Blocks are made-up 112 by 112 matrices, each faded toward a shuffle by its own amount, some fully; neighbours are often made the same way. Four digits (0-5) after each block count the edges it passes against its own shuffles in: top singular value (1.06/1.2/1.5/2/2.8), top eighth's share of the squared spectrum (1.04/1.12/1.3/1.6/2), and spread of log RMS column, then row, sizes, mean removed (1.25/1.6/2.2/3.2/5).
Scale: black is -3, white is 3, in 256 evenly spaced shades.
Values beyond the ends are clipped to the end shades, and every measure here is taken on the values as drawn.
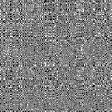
5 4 3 3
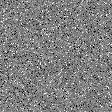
1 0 0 0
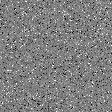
0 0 0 0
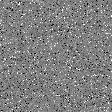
0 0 0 0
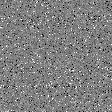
1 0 0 1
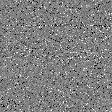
1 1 0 1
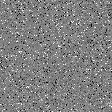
3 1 0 0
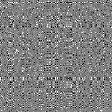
5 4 3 3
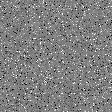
0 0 0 0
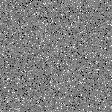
3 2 0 0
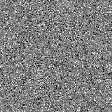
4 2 1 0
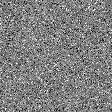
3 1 0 0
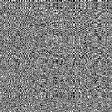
5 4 3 3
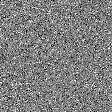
2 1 0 0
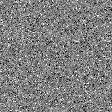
2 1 0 0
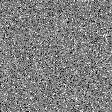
0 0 0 0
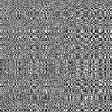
5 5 4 4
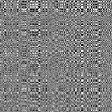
5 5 4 4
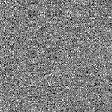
4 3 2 2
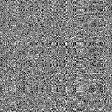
5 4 3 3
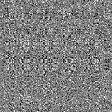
4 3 2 2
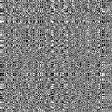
5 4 4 3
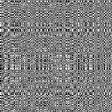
5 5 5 4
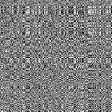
5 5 4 4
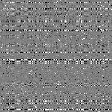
5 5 3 4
